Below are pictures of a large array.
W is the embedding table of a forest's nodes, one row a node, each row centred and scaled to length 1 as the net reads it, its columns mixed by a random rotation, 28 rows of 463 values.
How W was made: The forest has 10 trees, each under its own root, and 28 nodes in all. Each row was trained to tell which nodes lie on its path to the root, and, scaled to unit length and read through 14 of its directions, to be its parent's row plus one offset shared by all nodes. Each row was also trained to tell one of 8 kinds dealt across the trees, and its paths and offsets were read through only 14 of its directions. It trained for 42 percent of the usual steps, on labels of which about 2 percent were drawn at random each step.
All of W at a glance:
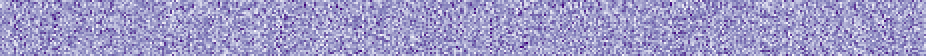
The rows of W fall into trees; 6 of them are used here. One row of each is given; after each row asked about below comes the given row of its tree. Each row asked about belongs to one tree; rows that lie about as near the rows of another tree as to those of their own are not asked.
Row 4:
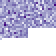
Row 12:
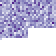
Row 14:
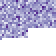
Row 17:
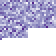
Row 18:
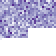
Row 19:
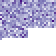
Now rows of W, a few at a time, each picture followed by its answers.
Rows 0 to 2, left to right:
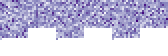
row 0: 14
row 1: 19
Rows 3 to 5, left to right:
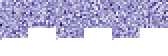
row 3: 14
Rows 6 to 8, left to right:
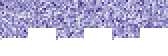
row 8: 12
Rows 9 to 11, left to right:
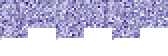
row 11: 14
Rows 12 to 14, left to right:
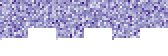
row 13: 19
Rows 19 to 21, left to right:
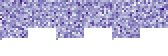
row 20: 4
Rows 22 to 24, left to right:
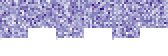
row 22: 18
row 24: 12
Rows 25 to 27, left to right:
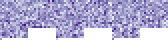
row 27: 19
